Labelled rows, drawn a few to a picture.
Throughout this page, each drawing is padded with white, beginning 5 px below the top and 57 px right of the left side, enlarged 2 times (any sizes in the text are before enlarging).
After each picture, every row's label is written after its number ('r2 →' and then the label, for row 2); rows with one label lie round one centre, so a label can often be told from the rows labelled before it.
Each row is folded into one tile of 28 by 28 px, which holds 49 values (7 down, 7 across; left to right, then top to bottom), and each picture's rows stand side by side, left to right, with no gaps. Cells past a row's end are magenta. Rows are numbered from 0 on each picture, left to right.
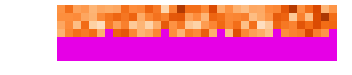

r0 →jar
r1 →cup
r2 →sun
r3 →jar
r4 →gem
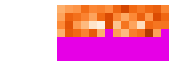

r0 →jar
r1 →sun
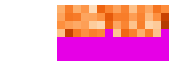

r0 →jar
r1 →jar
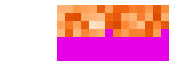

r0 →jar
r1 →sun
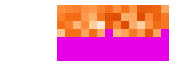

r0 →jar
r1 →sun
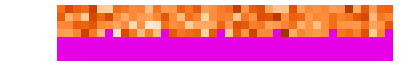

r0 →gem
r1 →jar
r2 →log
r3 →gem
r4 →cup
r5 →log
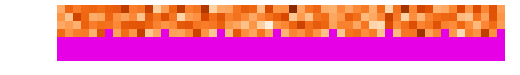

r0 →log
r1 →gem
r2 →gem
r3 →jar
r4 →gem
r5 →jar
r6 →gem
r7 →sun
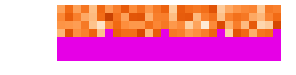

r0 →jar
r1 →log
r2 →cup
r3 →jar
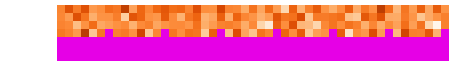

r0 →log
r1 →log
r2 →log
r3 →jar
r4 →cup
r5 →sun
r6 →jar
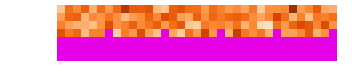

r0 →cup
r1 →gem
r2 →sun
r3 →jar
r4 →gem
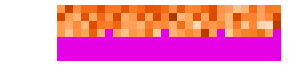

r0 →sun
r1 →sun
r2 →sun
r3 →jar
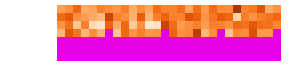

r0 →jar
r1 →jar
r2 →log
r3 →gem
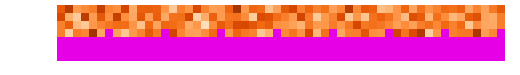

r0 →sun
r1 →sun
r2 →cup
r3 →gem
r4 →log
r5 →gem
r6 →log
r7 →log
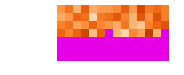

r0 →log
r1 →sun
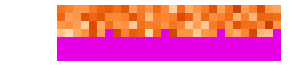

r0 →sun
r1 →log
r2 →cup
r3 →gem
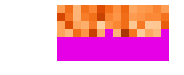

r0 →sun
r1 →jar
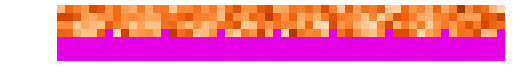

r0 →cup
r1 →jar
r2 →cup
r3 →sun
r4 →jar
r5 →cup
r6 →cup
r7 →gem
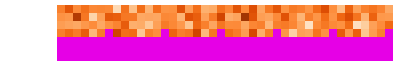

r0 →log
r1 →cup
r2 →log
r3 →log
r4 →sun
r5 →cup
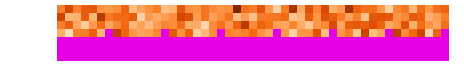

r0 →sun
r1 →cup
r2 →cup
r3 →gem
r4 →sun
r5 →gem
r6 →log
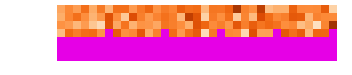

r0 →jar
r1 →log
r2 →log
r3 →gem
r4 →cup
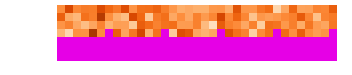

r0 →sun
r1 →log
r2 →jar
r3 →cup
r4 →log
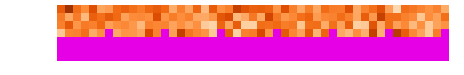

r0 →gem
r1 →sun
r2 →jar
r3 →sun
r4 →log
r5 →sun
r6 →cup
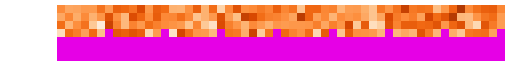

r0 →jar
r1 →log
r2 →jar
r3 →log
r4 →log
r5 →jar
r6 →gem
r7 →sun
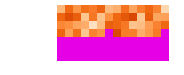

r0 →cup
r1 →cup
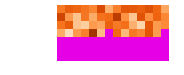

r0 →sun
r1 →sun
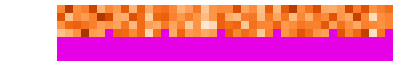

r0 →gem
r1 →log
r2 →jar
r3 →log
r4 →gem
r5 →log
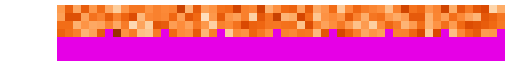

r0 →cup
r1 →cup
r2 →log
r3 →gem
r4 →log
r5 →cup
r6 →log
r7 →gem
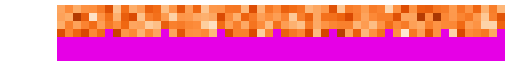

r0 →log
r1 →cup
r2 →jar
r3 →log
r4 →log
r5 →cup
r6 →sun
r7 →jar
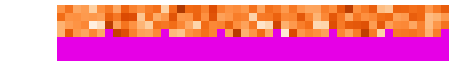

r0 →jar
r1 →cup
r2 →sun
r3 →jar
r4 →jar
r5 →gem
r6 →log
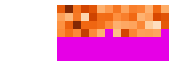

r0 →gem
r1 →jar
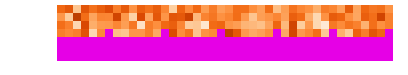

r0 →log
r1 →sun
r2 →cup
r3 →cup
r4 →jar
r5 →sun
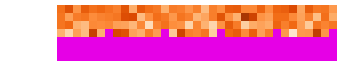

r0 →sun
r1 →cup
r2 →jar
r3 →log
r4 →sun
